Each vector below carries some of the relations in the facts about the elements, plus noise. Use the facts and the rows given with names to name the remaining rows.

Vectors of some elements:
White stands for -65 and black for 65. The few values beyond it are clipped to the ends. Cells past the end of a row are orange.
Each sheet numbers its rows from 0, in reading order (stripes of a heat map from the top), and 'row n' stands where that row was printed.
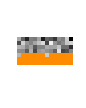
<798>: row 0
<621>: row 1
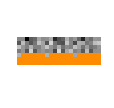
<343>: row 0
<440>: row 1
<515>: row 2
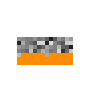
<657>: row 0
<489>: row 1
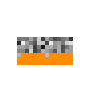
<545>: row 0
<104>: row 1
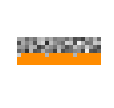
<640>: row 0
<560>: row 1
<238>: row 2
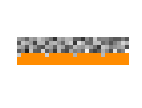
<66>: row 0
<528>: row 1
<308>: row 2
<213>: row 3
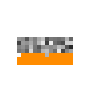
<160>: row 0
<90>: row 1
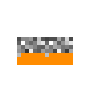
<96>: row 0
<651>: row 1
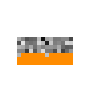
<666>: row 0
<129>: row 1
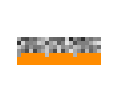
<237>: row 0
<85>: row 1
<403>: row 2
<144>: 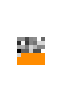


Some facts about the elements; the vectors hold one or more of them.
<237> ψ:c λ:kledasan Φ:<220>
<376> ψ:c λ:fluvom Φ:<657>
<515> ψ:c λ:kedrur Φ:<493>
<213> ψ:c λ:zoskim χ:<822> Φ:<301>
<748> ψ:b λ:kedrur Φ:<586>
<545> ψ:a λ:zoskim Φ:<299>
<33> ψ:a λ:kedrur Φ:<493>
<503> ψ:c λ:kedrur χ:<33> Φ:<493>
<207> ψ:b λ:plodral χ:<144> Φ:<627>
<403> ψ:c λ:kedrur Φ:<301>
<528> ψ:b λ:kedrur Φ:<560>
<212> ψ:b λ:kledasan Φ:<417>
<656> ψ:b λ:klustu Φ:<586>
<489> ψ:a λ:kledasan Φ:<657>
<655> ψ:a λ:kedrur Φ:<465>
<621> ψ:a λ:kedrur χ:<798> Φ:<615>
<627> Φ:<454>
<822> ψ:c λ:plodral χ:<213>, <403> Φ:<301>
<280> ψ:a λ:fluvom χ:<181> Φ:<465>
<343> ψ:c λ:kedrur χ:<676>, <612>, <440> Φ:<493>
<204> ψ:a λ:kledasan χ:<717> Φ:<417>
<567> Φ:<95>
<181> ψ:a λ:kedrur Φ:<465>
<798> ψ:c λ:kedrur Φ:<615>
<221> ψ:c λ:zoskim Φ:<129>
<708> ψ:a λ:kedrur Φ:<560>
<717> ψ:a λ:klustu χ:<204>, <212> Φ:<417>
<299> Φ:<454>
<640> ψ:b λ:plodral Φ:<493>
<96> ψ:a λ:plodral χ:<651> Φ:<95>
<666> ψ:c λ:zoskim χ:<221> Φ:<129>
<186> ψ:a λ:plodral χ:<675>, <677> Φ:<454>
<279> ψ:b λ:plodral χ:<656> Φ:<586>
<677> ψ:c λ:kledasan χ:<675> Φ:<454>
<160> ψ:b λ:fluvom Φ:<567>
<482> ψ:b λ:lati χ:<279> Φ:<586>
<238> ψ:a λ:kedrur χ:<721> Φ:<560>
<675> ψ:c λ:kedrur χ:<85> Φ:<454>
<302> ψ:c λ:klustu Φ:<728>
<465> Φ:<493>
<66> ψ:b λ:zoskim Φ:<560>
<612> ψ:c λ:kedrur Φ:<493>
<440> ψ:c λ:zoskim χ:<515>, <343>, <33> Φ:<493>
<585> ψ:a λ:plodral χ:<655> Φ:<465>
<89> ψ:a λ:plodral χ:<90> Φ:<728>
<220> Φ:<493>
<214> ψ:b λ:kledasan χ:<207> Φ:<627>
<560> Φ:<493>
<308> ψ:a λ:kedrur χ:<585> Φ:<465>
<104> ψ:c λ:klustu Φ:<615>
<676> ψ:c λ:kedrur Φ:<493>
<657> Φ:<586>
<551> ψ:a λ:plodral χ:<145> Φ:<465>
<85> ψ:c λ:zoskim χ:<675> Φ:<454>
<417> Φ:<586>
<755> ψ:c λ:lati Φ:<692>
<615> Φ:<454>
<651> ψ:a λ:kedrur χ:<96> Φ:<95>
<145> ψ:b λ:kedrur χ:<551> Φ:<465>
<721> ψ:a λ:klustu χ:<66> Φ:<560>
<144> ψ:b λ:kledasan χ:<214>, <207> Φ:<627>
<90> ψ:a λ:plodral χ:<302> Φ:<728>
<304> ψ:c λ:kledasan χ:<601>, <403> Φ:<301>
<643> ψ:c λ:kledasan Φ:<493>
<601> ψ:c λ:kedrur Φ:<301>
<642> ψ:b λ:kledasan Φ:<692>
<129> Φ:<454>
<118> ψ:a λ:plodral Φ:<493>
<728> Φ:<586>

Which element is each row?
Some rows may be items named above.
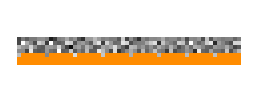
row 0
<721>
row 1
<204>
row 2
<748>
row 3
<186>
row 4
<403>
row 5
<560>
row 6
<96>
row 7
<417>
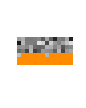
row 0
<627>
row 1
<798>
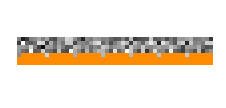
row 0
<204>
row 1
<642>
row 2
<601>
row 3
<213>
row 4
<677>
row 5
<280>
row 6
<615>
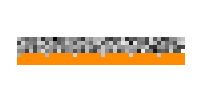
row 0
<221>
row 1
<343>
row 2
<528>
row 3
<675>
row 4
<551>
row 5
<212>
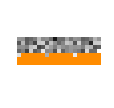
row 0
<279>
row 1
<503>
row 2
<482>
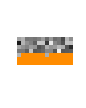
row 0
<465>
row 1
<585>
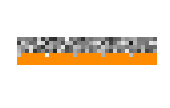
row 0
<186>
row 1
<145>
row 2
<403>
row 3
<304>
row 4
<627>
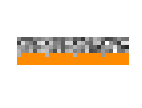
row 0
<302>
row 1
<755>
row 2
<33>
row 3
<717>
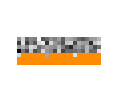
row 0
<207>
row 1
<118>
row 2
<656>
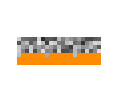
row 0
<85>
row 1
<708>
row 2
<822>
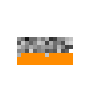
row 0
<503>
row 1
<212>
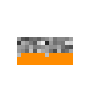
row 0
<376>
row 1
<301>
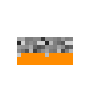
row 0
<615>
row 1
<728>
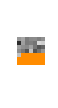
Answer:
<692>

